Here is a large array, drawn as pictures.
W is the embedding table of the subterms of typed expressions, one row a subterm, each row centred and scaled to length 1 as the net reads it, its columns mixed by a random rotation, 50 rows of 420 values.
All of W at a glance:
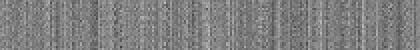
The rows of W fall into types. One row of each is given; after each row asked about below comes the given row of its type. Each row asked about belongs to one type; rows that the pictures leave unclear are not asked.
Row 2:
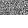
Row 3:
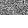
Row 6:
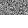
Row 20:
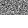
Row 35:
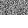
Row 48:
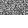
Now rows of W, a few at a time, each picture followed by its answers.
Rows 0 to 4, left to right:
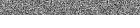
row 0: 48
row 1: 3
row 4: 35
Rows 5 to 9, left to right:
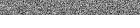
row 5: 3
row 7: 2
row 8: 48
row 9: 35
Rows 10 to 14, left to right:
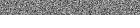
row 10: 2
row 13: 35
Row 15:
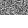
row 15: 3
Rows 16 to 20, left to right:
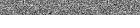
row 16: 3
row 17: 6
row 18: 48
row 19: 3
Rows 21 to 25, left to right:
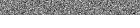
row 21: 20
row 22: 3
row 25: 6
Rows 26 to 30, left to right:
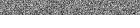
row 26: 48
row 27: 48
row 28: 35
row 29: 2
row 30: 6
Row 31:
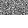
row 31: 48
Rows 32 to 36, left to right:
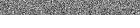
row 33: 3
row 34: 2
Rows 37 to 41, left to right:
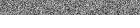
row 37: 20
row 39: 6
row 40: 48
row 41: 35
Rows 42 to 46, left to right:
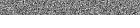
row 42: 3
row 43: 2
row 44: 2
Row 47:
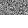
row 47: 6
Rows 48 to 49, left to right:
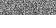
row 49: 2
